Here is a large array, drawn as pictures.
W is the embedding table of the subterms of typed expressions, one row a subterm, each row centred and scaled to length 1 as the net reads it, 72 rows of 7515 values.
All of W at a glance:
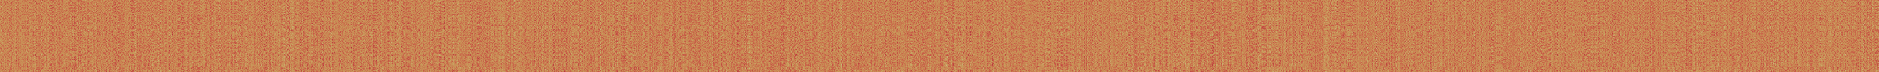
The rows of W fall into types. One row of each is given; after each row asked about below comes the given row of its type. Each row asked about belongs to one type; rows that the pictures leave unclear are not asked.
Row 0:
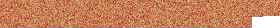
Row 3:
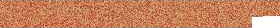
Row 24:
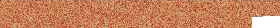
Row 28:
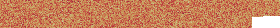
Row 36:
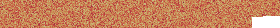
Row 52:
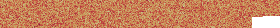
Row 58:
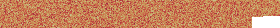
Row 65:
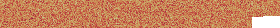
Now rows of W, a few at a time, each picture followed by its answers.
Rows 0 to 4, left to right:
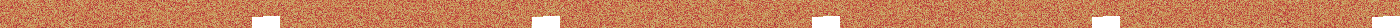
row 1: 24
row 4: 24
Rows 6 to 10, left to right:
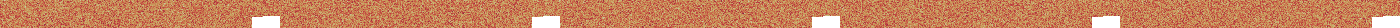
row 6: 52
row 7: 28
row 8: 65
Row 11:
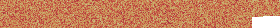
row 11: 28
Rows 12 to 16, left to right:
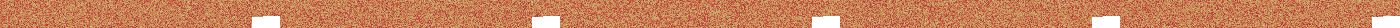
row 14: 58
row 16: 36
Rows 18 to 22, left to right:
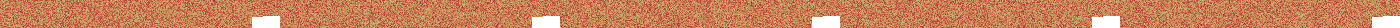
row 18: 3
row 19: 36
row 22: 28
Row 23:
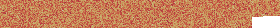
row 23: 28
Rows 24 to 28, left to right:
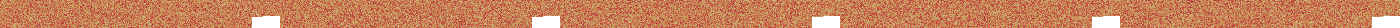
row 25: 65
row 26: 58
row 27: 58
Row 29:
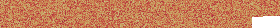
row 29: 3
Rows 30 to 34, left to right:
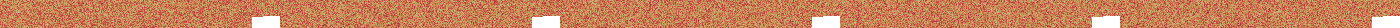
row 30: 52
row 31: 3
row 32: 0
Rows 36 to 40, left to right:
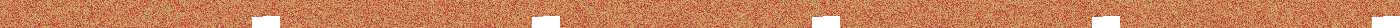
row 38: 28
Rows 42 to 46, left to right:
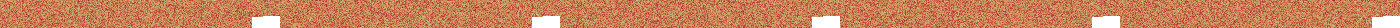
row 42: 52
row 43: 24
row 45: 3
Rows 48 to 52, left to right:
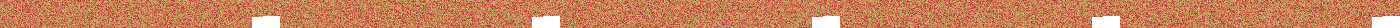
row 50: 65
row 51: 0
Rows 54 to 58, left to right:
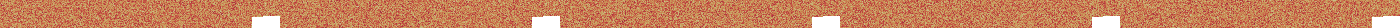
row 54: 24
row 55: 0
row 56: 3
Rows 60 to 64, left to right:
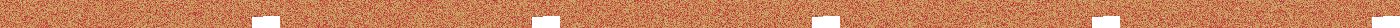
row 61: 0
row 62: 24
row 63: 0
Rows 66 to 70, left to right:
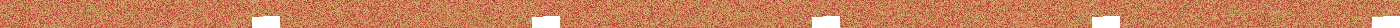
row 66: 28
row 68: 36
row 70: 58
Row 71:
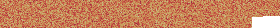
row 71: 3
